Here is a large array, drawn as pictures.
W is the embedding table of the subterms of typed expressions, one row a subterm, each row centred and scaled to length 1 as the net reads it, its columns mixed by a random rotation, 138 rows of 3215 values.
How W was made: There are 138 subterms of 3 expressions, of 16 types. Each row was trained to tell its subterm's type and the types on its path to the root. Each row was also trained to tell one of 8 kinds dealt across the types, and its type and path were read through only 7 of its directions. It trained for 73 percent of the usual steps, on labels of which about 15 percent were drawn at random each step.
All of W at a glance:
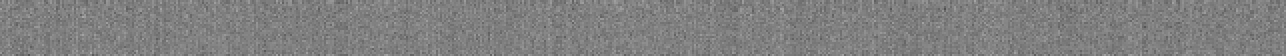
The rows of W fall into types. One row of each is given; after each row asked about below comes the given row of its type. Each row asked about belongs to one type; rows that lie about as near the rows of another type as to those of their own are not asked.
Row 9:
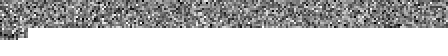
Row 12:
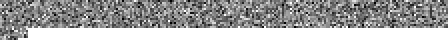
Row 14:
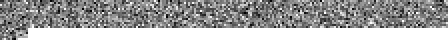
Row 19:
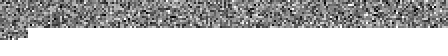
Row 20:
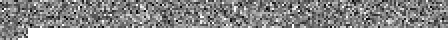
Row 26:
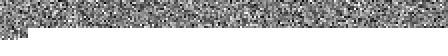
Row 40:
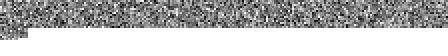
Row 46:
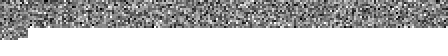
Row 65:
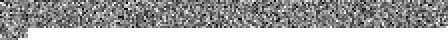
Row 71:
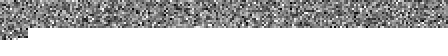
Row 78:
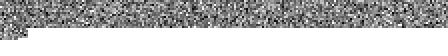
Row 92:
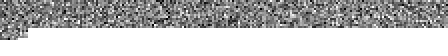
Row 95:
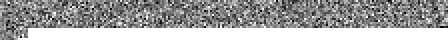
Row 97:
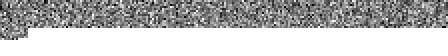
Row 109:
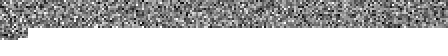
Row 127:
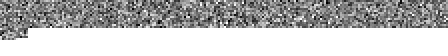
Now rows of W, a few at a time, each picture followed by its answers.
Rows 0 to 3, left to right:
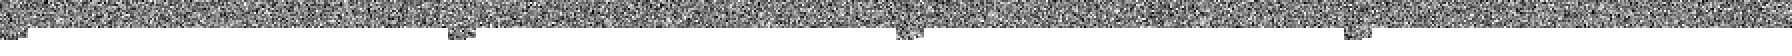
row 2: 14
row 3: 9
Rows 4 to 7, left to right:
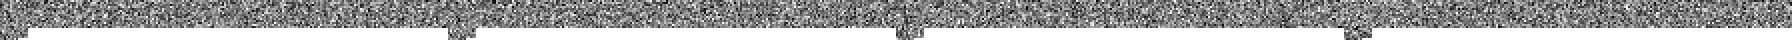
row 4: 71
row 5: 46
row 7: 71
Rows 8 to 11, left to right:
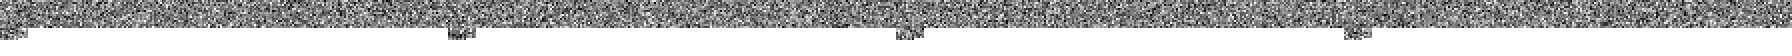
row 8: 20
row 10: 71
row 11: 19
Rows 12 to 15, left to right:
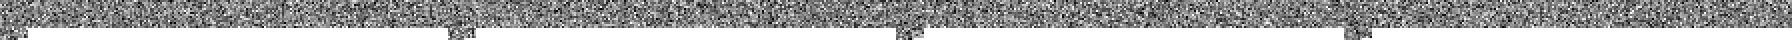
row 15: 95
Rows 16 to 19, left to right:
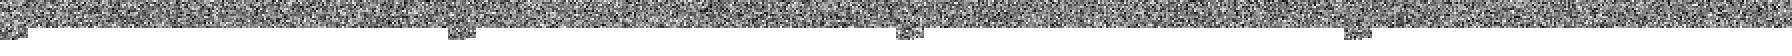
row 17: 109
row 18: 20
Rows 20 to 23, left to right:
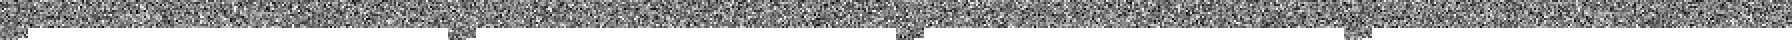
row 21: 71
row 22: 71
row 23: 20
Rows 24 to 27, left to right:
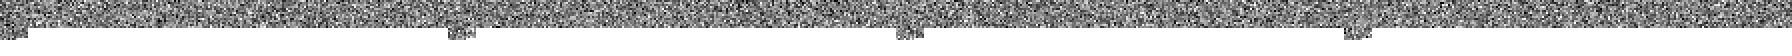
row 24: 95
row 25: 20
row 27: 65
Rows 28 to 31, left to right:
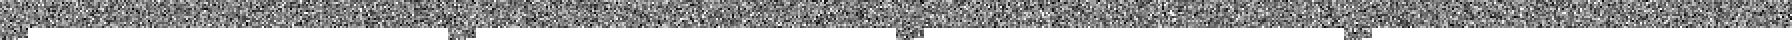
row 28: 71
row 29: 26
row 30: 95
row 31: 19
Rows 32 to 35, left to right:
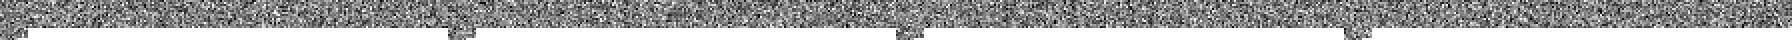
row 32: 95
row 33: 97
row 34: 127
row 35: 46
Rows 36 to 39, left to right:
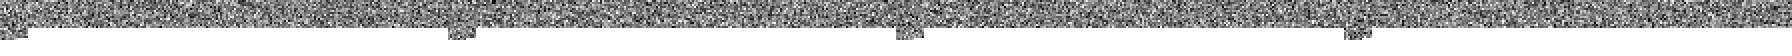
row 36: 26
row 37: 46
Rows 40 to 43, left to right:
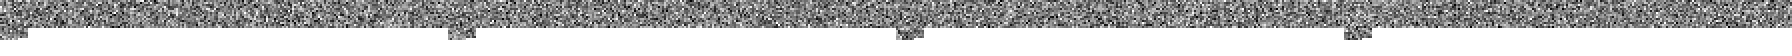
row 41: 26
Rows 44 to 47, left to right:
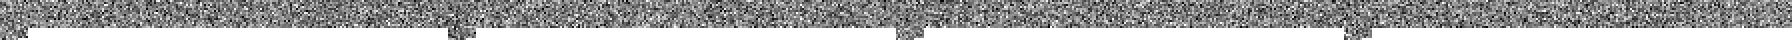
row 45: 9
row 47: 78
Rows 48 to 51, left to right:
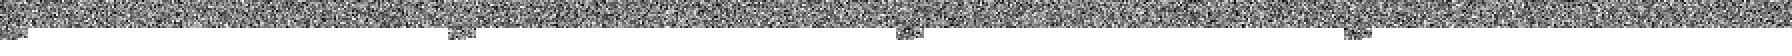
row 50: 20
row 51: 19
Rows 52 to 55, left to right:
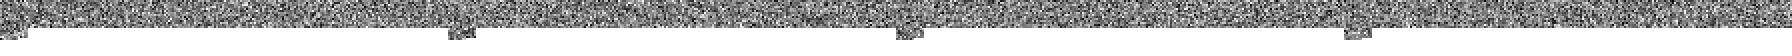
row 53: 26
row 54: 12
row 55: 127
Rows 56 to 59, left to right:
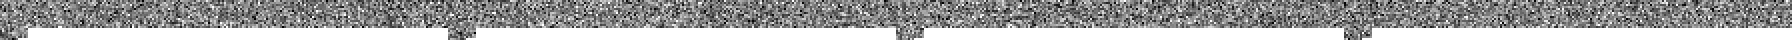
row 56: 97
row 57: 109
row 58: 65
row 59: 20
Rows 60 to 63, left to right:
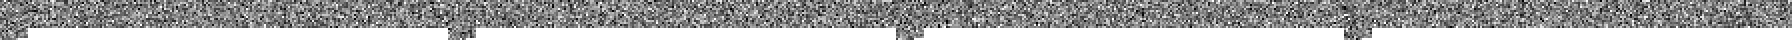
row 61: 19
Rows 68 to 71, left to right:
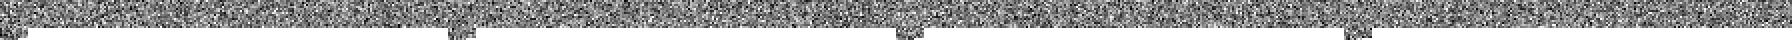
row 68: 9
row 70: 65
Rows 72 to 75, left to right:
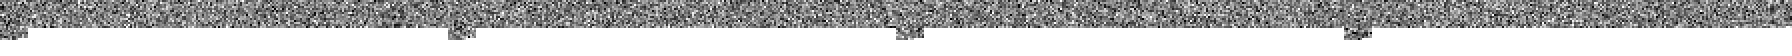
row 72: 9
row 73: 95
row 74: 40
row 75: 19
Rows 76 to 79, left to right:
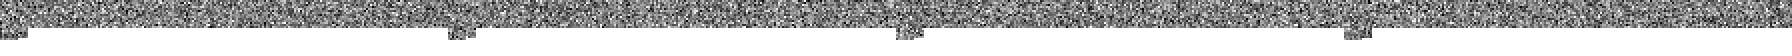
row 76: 109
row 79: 26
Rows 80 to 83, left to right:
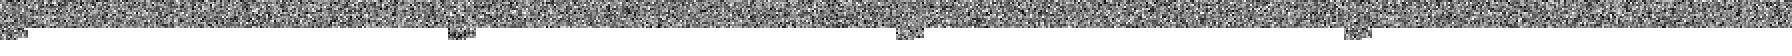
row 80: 78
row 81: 109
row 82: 71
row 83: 78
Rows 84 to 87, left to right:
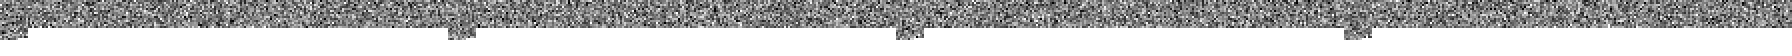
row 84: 12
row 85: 40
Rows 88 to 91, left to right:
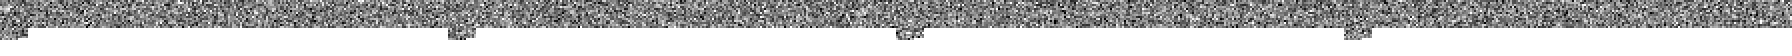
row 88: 40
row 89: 97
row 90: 127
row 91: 12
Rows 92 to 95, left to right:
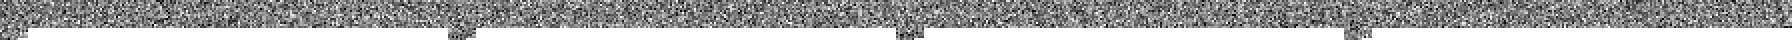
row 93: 71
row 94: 109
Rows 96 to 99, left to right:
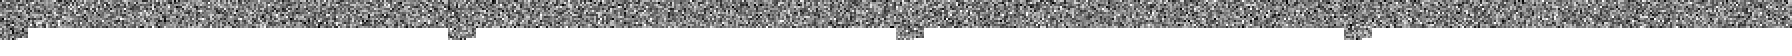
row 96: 95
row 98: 26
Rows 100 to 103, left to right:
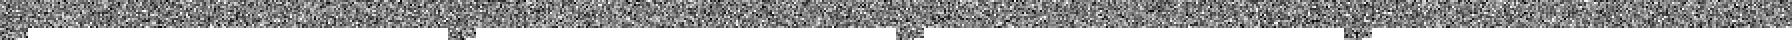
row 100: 127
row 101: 46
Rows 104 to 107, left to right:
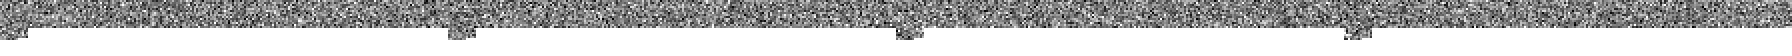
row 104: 127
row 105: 95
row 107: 78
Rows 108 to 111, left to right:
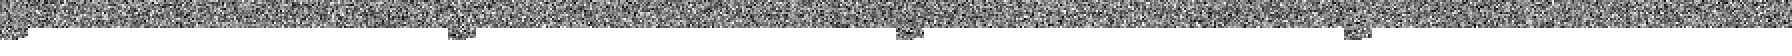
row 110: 19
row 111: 12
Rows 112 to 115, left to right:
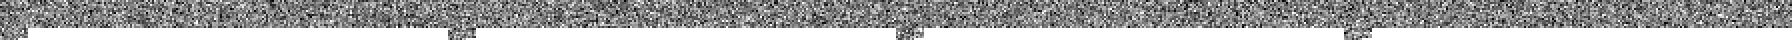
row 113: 127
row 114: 20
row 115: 127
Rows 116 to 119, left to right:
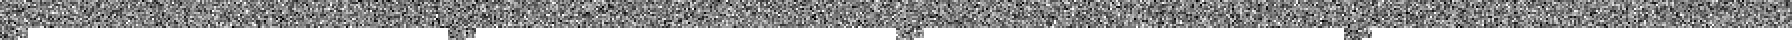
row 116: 9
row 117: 14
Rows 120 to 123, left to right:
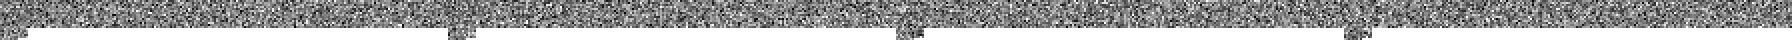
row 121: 92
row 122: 40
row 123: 20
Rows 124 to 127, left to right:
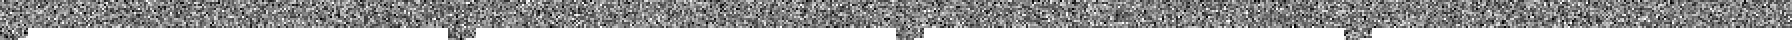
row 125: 9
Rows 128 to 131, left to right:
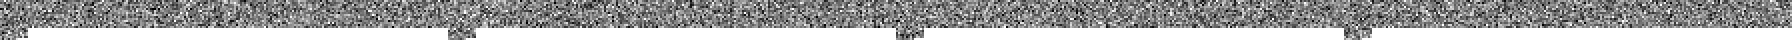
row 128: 12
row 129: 26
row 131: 14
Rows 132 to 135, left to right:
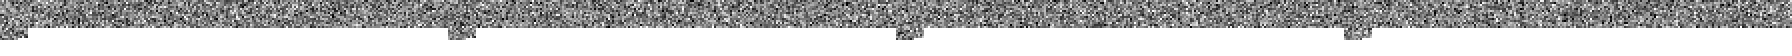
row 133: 95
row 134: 12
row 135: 97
